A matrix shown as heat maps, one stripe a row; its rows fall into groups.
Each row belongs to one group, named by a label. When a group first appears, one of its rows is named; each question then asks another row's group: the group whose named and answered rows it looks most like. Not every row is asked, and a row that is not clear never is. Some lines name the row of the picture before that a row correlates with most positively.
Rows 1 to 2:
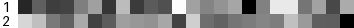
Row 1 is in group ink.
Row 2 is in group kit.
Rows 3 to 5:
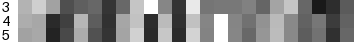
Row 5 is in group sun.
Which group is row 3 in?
kit
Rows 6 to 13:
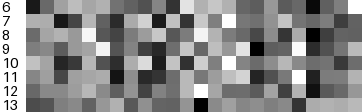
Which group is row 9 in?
ink
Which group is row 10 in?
sun
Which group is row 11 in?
ink
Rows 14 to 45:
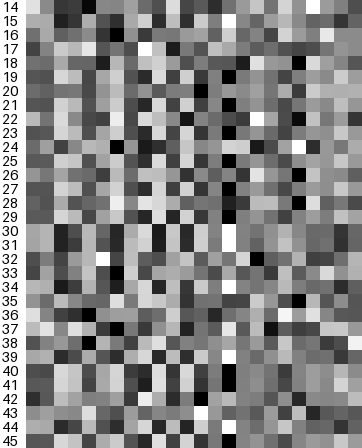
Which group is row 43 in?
kit
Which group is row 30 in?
sun
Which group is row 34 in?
sun
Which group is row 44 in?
sun
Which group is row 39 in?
sun
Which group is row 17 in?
kit
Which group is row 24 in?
ink
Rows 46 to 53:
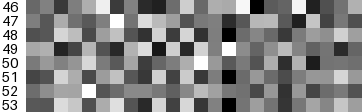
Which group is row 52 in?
kit
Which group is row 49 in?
sun
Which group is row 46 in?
ink
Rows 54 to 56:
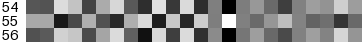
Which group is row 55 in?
sun
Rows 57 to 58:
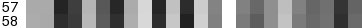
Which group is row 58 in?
sun
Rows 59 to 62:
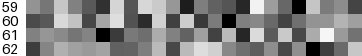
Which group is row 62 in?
kit
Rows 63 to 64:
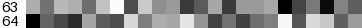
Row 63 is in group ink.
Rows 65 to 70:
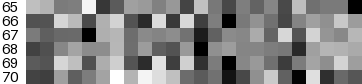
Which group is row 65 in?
kit
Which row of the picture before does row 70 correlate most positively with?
63
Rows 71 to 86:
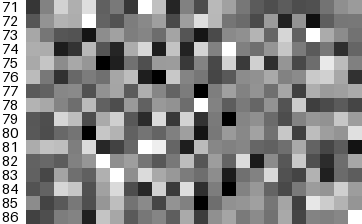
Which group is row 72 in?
kit
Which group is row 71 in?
kit
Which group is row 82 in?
ink
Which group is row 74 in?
sun
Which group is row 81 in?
kit
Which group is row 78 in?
kit
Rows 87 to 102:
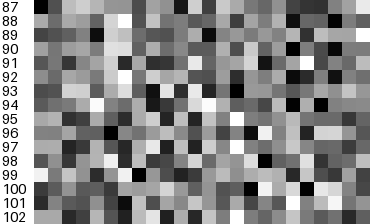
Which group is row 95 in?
sun
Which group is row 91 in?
ink
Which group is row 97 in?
sun
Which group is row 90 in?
ink
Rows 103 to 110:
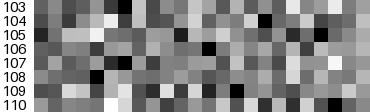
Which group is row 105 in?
kit
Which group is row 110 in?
ink
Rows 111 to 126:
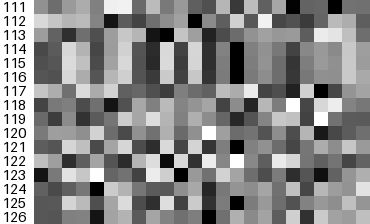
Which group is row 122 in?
sun
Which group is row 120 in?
kit
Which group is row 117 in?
ink
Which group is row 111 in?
ink
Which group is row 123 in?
kit
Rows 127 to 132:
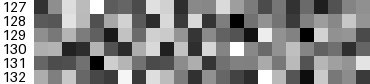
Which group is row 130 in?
sun
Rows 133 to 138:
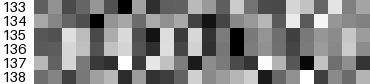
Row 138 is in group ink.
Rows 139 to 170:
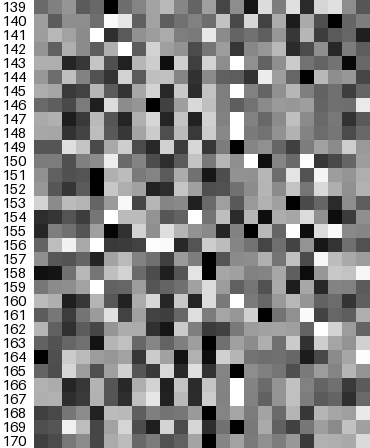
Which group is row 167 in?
sun
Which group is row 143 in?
sun
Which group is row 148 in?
sun
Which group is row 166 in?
sun
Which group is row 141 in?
kit
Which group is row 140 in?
ink
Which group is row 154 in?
ink
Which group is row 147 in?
sun
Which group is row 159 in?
kit
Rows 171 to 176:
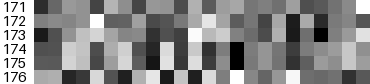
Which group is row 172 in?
kit
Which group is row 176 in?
sun
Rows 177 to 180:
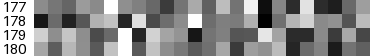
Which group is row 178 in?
ink
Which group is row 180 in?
ink
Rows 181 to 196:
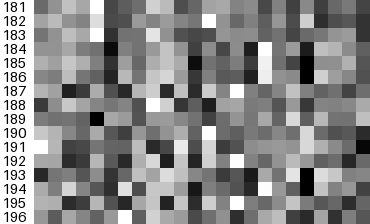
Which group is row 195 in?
sun
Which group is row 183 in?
kit
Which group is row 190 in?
kit
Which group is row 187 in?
sun
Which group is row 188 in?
kit
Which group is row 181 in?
kit
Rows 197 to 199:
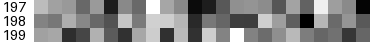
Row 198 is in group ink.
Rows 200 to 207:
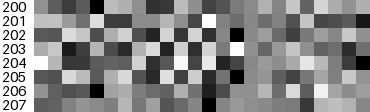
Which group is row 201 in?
kit
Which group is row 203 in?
sun
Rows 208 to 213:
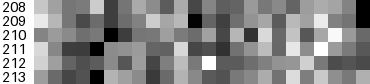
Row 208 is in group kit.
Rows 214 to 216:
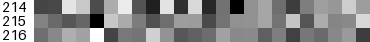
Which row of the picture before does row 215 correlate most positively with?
213
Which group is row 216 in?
kit
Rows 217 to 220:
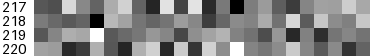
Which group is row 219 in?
kit
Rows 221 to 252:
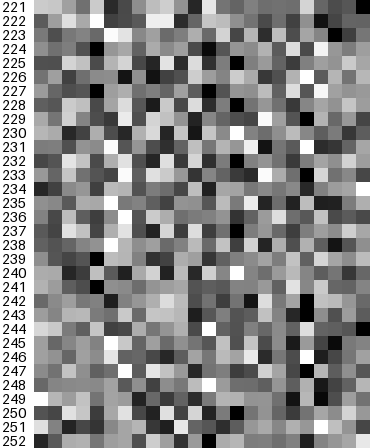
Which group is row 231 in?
ink
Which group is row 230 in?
sun
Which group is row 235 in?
ink
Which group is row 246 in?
ink
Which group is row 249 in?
ink
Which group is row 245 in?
ink
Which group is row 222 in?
kit
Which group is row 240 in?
sun
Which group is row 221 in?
kit
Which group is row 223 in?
ink
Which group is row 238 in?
ink
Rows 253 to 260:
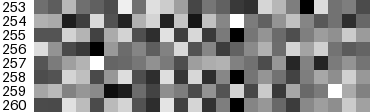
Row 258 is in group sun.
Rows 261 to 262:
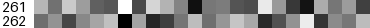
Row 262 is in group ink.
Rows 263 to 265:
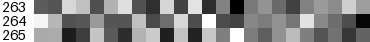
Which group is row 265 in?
sun
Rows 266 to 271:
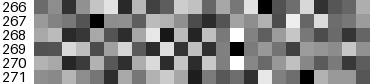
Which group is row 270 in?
sun
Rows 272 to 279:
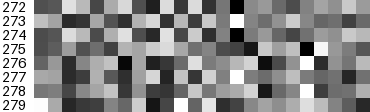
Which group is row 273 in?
sun
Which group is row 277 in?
sun
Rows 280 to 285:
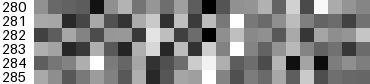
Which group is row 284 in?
kit
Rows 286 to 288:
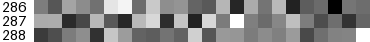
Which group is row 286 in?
ink
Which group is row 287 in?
sun
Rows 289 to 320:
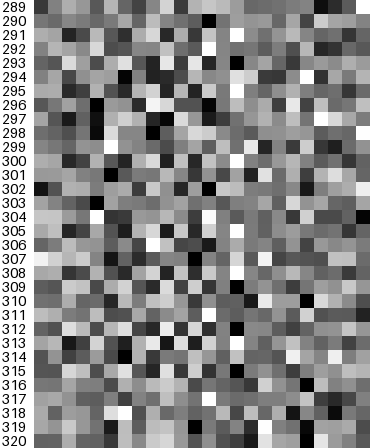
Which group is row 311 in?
kit
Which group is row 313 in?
sun
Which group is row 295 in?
sun
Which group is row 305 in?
sun
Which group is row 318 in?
ink
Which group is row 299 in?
ink
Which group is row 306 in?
kit
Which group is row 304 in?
kit
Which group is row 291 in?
sun
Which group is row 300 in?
sun
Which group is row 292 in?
kit
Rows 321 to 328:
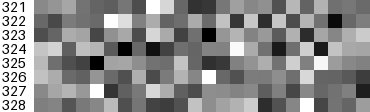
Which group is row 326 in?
kit
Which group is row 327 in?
kit
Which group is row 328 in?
ink
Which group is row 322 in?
ink
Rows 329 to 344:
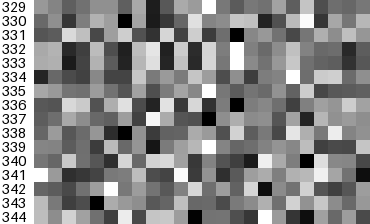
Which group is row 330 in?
ink
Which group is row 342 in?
ink
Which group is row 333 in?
sun
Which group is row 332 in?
sun
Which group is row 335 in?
kit
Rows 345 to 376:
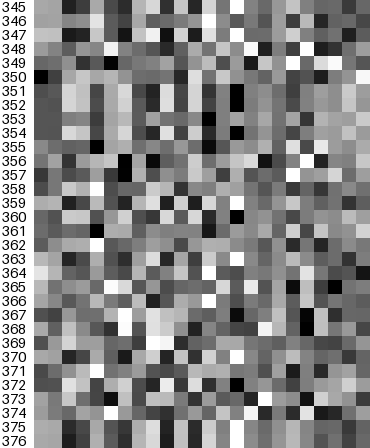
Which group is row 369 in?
kit
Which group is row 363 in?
sun
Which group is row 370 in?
sun
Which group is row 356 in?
ink
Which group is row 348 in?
ink
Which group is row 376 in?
sun
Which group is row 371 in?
kit
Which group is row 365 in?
ink
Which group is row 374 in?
ink
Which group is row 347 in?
sun
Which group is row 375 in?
sun
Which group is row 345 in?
sun
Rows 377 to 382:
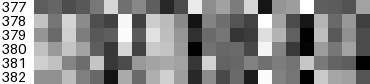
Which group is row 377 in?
ink
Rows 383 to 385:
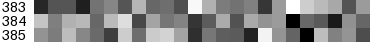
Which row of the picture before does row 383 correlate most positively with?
377
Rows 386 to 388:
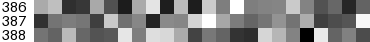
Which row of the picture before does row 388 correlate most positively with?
385
